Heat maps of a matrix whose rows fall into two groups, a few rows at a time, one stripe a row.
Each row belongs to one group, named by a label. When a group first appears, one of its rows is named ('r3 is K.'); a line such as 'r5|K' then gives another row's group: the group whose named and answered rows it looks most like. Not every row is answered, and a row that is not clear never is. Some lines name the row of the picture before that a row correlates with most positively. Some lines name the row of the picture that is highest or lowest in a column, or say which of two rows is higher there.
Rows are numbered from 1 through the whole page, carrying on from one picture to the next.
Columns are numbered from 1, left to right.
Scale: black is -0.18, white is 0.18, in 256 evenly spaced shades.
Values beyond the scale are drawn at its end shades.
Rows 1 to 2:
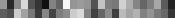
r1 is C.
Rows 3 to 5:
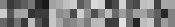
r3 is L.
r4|C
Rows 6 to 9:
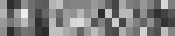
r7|C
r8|C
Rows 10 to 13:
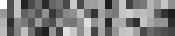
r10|L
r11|C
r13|C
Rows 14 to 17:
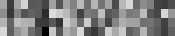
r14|C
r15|L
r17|C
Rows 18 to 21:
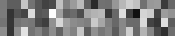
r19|L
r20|L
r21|C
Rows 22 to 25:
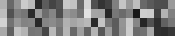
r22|C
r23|L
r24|C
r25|C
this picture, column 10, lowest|23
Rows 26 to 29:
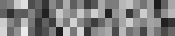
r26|C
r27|L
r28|C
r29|C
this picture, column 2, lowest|27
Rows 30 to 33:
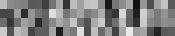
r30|L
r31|L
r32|L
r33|C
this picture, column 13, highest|30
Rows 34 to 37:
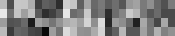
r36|L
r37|L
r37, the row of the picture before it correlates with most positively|32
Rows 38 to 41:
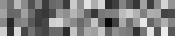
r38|L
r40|L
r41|L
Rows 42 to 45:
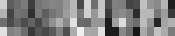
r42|L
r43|L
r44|L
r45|L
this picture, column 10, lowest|45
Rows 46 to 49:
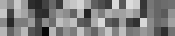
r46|C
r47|C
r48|L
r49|C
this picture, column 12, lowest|48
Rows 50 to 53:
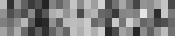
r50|L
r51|L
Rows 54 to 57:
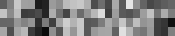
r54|C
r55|L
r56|C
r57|C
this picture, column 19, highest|54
